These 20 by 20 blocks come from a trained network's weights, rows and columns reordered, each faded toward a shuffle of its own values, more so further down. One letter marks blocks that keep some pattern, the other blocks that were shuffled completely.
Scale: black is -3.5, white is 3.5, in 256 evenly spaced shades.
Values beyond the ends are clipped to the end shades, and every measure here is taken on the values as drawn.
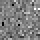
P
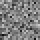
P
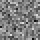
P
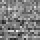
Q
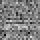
Q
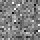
P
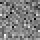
P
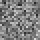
P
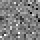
P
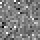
P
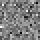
P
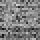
Q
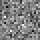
P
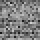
Q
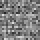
Q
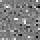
Q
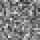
P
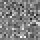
Q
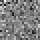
P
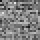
Q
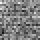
Q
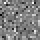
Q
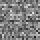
Q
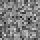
P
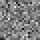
P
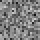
P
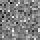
P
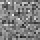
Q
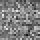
Q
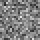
P
